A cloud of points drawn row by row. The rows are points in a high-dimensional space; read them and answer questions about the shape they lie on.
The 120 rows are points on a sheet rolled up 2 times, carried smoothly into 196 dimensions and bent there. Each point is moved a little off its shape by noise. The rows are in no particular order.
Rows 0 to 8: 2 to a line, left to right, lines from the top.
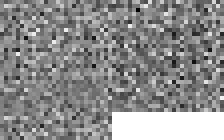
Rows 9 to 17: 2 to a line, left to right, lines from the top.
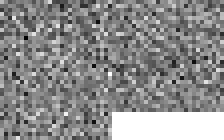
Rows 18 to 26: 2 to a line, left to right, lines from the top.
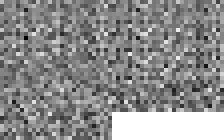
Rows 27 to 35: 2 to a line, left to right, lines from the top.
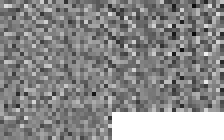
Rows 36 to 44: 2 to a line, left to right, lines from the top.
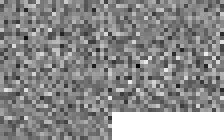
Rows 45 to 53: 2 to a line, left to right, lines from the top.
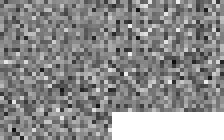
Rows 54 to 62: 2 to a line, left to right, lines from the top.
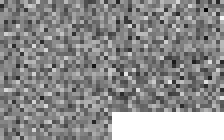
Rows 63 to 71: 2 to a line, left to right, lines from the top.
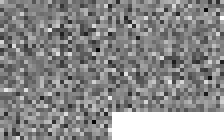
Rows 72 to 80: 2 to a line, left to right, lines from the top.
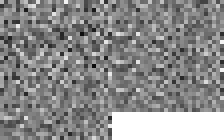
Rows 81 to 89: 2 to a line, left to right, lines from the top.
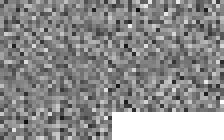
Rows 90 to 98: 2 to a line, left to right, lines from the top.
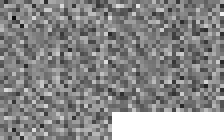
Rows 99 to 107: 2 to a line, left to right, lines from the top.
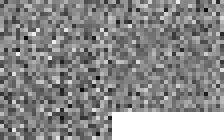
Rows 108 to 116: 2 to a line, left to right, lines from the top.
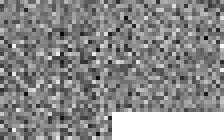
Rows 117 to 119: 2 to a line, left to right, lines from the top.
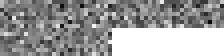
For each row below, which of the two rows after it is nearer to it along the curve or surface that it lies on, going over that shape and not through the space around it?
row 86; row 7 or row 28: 7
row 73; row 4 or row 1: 4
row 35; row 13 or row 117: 13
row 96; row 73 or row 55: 55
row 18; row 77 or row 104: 77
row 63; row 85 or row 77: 77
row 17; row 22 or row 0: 0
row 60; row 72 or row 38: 72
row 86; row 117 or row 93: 93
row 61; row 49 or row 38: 49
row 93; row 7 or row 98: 7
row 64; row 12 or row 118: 12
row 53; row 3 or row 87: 87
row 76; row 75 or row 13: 13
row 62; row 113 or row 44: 44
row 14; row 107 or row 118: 107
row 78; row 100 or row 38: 100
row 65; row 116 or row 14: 116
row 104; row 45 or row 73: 45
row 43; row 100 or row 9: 100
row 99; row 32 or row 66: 66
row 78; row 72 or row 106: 106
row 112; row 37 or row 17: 17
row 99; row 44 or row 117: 44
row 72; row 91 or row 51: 51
